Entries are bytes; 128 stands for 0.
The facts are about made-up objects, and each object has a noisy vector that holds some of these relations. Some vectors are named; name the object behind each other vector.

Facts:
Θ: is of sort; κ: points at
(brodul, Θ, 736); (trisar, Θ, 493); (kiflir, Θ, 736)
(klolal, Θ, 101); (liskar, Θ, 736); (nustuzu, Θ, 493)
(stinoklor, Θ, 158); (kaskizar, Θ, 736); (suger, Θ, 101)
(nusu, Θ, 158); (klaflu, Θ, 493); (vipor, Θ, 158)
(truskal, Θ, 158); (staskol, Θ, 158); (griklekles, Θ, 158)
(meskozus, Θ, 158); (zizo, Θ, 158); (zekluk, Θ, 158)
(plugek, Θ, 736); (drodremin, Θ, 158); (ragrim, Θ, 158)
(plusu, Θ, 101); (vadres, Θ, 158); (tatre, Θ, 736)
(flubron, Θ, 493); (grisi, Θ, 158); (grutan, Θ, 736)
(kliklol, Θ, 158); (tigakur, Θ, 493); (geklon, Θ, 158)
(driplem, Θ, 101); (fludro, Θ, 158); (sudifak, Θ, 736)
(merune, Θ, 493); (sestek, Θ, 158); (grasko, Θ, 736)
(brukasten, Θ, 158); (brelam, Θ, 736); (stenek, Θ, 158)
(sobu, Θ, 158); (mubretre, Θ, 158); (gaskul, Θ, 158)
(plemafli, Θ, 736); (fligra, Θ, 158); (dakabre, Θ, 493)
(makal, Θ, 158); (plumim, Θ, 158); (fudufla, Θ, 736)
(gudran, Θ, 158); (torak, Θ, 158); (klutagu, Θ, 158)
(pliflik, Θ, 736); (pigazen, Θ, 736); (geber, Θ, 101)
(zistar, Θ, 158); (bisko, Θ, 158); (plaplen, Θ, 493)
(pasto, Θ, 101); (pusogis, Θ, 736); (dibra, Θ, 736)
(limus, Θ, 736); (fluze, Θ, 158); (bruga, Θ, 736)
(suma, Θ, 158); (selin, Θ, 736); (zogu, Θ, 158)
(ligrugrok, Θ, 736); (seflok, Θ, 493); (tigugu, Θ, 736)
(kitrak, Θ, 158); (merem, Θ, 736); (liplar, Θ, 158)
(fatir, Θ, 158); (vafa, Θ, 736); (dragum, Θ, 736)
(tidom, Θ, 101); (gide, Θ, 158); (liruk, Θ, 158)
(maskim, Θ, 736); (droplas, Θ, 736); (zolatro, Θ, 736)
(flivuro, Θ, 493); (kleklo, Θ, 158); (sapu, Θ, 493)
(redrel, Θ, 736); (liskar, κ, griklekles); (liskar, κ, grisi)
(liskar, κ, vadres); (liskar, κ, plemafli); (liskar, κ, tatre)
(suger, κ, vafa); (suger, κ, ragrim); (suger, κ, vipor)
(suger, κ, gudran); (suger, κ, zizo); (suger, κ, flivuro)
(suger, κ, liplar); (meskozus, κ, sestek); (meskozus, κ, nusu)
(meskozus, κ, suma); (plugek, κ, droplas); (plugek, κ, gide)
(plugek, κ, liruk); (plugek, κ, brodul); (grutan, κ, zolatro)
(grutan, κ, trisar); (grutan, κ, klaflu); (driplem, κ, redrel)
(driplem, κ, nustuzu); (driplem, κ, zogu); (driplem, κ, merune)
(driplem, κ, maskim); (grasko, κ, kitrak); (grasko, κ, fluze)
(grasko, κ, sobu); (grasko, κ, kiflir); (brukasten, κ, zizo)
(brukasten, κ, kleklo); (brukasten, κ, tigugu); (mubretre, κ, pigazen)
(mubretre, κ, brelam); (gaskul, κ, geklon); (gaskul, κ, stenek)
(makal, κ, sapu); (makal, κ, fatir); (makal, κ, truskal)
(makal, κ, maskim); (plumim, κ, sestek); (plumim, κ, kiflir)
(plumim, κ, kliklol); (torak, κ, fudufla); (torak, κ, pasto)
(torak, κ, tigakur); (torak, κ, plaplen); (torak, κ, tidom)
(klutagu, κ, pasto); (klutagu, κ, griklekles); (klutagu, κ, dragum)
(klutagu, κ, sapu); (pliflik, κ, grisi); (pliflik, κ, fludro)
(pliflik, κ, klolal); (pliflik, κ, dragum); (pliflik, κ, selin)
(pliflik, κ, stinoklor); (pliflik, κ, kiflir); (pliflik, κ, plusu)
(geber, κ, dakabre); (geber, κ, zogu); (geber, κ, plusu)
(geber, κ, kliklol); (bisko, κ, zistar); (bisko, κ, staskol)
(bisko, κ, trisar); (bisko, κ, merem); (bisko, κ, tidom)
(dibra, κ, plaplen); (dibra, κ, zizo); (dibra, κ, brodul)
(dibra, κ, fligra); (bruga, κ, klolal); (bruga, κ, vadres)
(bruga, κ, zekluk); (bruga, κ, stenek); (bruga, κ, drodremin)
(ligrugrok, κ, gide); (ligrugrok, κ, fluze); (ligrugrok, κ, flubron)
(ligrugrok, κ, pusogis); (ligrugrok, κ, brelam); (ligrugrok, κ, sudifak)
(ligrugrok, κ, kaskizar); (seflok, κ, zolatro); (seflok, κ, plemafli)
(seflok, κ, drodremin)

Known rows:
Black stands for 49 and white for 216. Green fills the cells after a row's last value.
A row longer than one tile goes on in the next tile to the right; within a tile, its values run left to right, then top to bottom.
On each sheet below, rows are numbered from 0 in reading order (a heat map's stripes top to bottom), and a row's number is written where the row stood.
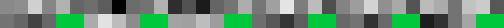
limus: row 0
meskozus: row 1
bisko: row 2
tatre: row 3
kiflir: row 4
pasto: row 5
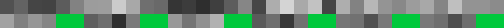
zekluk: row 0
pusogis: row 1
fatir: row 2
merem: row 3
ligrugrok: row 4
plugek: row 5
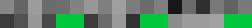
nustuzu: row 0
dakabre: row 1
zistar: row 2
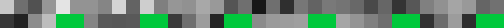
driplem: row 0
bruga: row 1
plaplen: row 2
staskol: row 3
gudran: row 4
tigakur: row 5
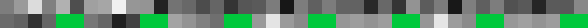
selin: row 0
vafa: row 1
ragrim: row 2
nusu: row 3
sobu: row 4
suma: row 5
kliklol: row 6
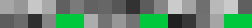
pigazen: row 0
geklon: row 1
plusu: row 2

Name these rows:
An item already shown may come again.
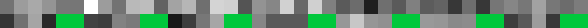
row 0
klaflu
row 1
suger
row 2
tidom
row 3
bruga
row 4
sestek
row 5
fligra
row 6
sapu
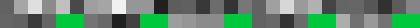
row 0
zolatro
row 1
vafa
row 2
fligra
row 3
fudufla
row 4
geklon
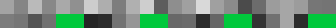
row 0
grasko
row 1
klolal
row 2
brodul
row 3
trisar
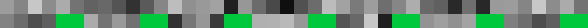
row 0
dibra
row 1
geklon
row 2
flubron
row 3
plumim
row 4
seflok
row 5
fluze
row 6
dibra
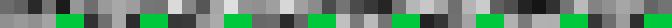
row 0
gide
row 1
trisar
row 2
geber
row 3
brodul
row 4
gaskul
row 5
plusu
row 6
makal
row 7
tigakur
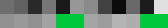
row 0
gide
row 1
mubretre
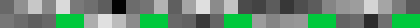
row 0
grutan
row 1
meskozus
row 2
zolatro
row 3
griklekles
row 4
droplas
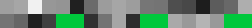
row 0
vafa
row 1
trisar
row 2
torak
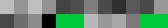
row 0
flivuro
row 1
brukasten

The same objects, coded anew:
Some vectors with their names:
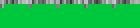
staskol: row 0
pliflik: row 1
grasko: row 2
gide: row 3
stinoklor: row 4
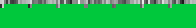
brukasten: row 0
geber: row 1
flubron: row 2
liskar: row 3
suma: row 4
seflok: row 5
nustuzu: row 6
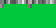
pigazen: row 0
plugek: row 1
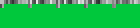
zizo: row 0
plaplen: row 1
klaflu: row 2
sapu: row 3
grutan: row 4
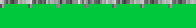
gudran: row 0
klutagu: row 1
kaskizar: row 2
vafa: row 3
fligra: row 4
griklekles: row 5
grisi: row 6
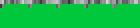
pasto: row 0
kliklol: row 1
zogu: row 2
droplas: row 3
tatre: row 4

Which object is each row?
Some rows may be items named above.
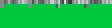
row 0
merem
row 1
zolatro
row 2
flivuro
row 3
meskozus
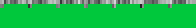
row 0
pliflik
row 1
plusu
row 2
ligrugrok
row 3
kiflir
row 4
bisko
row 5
driplem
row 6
plumim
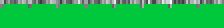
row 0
pliflik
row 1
liruk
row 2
brelam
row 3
limus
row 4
torak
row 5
trisar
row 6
gaskul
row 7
dibra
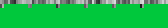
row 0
tigugu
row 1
pliflik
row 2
plusu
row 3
sapu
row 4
klutagu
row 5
suger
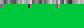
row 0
vafa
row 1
pasto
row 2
dakabre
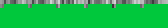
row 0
kiflir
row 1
brodul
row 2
bisko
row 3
fudufla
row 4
klolal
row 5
kliklol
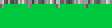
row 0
mubretre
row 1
brelam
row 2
fluze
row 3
droplas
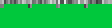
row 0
bruga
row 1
tidom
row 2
tigakur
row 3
makal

